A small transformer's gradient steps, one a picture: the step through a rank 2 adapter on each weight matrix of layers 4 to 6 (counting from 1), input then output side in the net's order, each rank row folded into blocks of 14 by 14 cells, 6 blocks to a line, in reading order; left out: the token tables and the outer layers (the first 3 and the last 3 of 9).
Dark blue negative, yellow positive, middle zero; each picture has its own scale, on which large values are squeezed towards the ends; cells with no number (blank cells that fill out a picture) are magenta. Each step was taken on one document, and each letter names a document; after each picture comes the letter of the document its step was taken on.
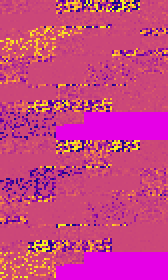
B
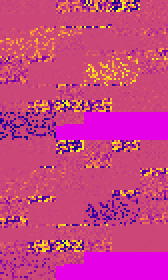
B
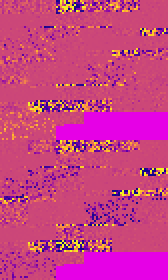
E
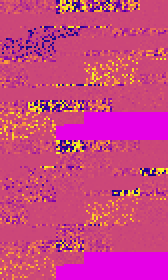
E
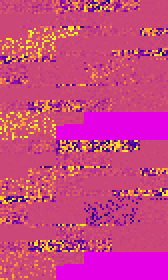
E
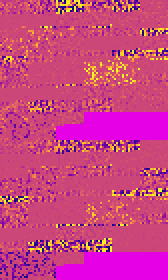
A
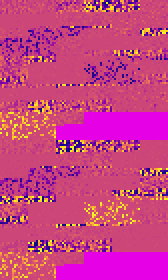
A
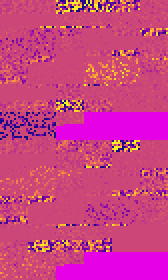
B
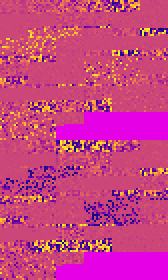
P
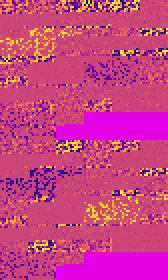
B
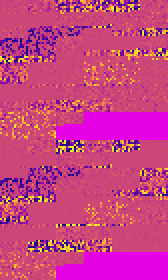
A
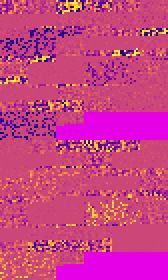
B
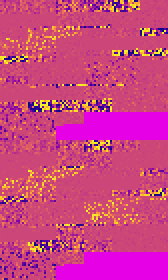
P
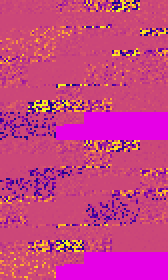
B
